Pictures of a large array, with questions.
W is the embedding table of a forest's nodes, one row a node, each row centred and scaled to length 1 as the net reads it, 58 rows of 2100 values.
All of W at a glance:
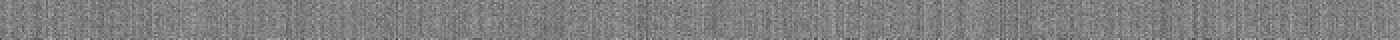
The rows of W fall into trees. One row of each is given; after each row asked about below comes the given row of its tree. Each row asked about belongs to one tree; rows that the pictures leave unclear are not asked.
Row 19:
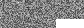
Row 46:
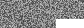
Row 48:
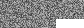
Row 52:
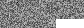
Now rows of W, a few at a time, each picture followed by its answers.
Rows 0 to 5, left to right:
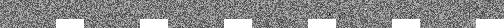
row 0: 52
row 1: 46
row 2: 48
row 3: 19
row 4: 19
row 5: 52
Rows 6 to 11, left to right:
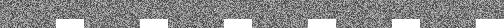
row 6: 52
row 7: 46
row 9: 46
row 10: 48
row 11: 46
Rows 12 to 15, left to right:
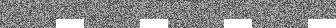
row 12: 48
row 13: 46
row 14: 19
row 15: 52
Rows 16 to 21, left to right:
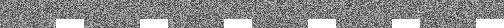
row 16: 52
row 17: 48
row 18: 46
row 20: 48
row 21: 19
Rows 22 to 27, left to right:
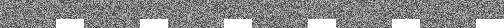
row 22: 19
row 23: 48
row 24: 52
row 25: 46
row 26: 52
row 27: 48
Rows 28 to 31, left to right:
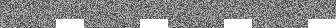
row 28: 46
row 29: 48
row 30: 48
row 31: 46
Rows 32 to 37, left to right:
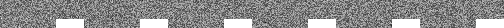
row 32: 52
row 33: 46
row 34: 19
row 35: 48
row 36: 48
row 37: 48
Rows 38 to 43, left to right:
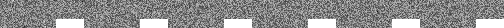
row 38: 46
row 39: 46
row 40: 48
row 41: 46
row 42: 46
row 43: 48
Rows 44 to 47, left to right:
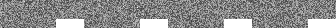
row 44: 19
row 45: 52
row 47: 46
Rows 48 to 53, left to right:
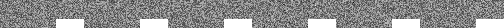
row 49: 19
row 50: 19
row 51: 52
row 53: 46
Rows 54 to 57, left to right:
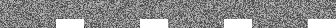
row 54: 48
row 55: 19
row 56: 52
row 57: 46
